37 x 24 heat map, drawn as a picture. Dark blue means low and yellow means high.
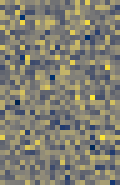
No single row or column stands out from its neighbours. No regular stripes run through it. No seam splits the table. Overall the values sit about 50% of the way up the scale. The halves do not mirror each other. No overall slope runs across the table.
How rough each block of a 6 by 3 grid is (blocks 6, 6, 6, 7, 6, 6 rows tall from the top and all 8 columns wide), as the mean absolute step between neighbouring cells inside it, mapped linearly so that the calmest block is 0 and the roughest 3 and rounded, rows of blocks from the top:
201 / 221 / 111 / 211 / 213 / 011
